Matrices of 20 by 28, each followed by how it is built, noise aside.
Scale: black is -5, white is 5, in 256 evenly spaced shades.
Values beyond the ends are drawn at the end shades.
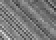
Toeplitz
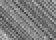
Toeplitz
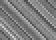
Toeplitz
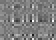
low rank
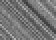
Toeplitz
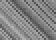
Toeplitz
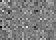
low rank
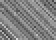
Toeplitz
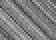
Toeplitz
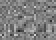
low rank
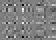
low rank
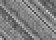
Toeplitz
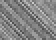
Toeplitz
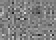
low rank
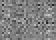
low rank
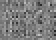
low rank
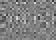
low rank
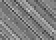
Toeplitz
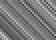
Toeplitz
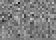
low rank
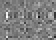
low rank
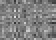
low rank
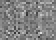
low rank
